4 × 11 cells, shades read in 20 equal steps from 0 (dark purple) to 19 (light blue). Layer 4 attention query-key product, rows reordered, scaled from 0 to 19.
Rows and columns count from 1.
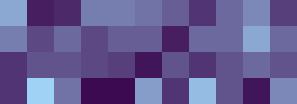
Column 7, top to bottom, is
8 2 7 4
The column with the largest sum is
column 10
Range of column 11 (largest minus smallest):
7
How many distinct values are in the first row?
10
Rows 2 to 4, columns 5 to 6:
8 8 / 5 1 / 0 14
